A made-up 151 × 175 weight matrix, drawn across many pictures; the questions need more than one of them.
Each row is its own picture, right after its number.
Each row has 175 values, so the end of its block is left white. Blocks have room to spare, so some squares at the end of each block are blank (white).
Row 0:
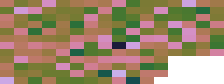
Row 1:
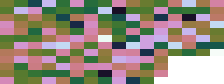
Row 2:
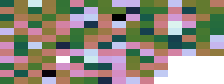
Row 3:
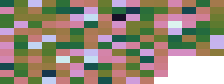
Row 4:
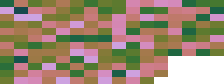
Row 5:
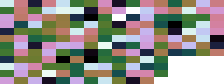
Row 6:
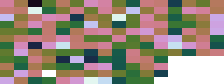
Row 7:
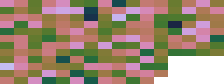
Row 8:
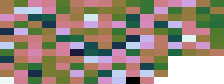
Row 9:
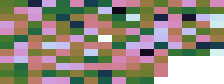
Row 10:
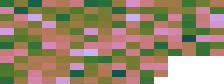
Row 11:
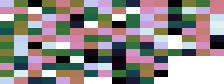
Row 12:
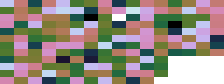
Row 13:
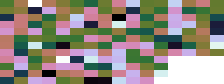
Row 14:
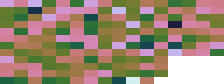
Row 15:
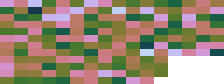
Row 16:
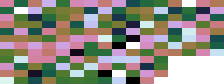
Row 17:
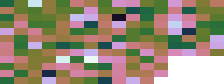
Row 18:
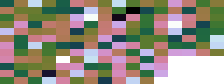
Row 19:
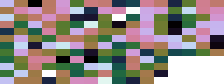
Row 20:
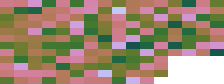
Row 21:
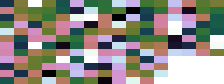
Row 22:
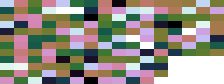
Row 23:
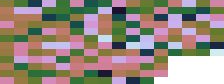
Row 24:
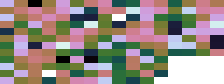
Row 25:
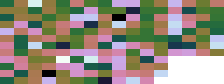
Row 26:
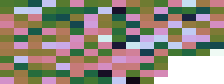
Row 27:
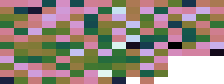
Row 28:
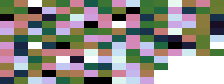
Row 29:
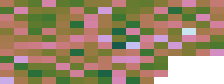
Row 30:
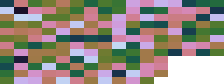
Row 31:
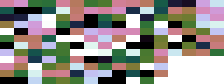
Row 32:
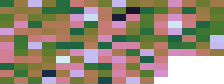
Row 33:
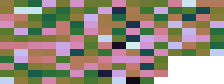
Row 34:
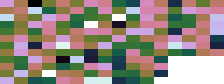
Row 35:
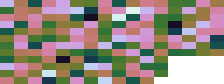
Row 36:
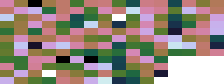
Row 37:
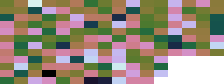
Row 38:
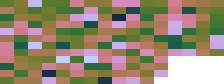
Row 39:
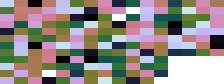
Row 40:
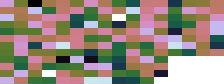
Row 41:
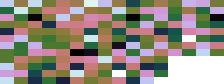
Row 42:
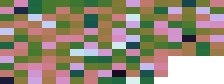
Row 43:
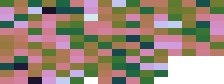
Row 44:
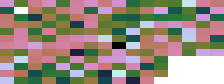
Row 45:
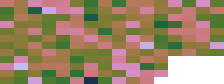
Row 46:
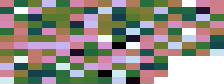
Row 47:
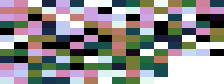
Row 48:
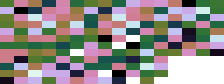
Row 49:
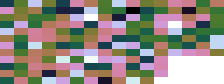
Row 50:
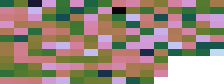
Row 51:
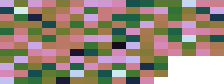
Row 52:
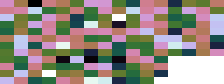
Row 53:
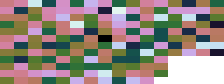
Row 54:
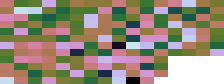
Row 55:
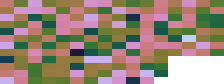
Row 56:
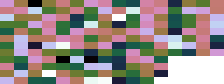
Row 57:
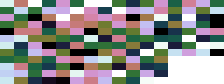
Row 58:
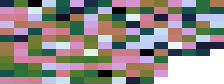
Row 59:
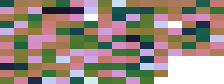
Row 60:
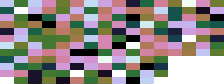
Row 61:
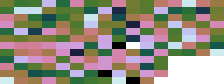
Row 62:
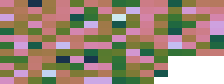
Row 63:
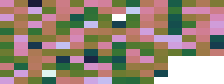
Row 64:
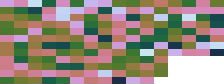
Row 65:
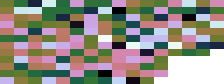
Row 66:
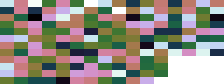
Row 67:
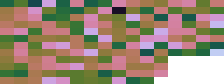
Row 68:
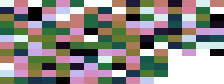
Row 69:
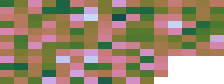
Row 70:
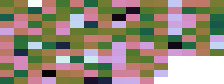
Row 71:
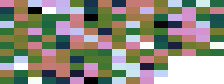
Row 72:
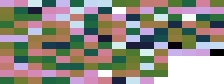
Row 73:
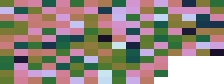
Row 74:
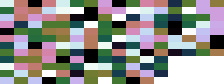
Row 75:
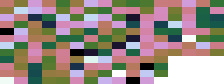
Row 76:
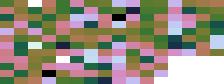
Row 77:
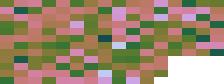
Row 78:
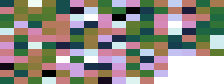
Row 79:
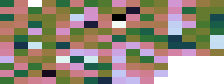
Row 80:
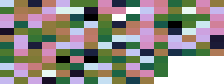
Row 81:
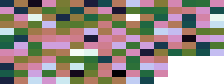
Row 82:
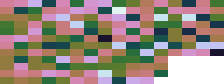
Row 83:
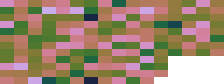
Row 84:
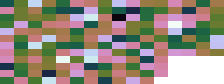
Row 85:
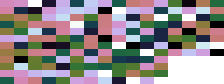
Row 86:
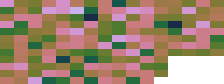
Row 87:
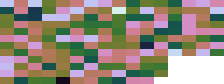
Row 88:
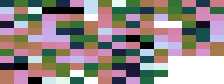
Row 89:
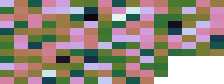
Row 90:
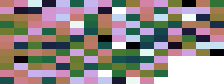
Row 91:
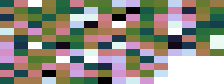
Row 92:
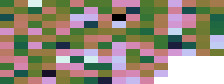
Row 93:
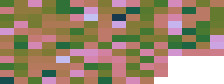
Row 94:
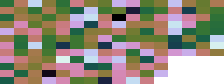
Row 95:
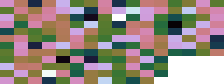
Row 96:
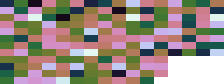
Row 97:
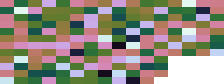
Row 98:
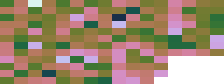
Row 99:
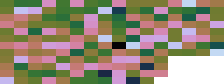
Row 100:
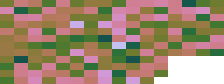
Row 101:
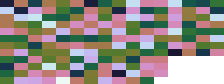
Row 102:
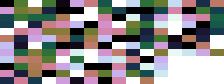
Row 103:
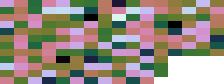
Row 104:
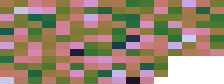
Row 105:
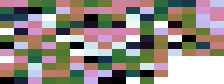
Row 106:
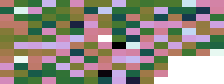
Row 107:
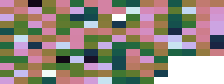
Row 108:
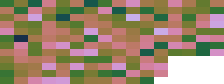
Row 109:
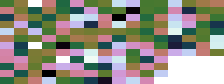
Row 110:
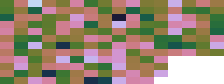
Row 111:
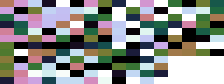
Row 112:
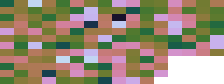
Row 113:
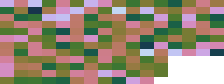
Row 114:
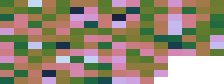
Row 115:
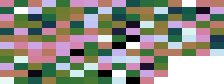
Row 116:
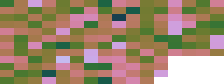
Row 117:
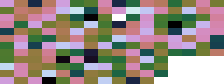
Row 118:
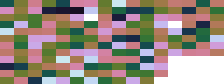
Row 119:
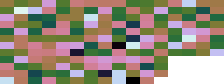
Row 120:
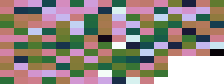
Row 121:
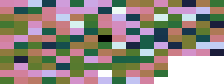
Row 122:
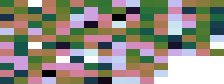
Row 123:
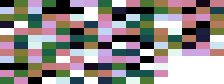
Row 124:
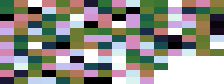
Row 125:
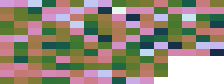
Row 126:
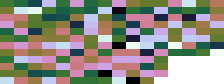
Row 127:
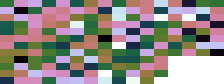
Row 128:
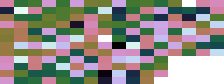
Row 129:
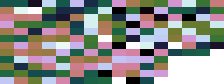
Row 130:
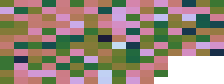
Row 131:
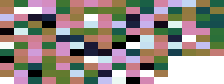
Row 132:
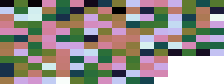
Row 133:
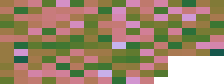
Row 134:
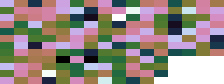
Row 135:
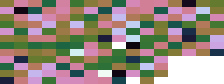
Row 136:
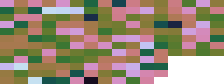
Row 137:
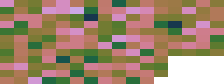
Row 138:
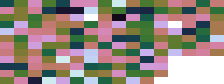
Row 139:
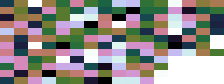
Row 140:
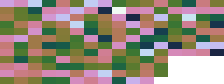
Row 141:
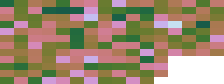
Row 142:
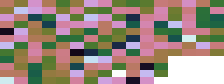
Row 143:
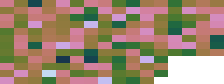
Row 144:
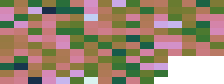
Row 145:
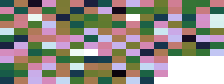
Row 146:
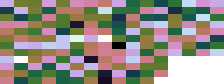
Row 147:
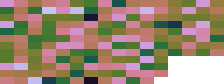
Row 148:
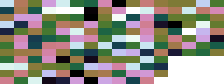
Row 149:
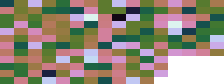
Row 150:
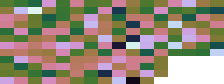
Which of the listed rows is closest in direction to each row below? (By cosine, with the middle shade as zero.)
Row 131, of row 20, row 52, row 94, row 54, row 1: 54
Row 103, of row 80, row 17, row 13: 80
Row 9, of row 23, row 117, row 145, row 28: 23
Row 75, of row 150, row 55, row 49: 55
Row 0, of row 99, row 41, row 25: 99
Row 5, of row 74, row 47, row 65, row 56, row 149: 74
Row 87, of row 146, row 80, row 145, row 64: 64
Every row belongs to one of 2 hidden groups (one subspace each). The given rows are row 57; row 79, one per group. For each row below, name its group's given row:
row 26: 57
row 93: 79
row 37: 79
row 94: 79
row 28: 79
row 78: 79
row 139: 79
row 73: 57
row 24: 79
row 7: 79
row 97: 57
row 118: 79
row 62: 79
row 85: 57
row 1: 57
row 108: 57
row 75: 57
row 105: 57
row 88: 79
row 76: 79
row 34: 79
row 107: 79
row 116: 79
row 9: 57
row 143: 79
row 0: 57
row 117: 79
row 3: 79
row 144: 79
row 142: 57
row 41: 57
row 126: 57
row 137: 79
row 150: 57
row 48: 57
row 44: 57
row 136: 79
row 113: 57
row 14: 57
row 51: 57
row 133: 57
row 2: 79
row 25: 79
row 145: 57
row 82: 57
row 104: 57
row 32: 79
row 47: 57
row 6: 79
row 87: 57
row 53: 57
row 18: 79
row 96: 57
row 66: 57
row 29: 57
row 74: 79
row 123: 79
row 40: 79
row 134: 79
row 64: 57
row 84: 79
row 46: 57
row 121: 57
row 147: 79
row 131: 57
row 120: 57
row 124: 79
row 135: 57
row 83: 79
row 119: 57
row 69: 79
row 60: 57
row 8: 57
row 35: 79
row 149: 79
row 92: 79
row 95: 79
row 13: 79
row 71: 79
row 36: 79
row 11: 79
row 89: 79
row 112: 79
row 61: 57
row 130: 57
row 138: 79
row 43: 79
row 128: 57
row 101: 57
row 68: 57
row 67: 57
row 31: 57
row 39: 79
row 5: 79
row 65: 57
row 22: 79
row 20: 57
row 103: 79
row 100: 57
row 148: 79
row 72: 57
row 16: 57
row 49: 79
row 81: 57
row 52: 79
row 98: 79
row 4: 57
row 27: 57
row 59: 79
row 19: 79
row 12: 79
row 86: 79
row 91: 79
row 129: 57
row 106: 57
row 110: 79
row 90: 57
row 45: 79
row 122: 79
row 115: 57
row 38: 79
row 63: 79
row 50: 57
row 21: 79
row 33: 57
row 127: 57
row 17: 79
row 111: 57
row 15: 57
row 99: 57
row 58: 57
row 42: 57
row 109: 79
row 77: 57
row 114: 79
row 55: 57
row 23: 57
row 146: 57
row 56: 79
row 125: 57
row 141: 79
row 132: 57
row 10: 57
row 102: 79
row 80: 79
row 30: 57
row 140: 57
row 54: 57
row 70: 79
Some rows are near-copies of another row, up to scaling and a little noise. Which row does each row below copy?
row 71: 45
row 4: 30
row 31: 105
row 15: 113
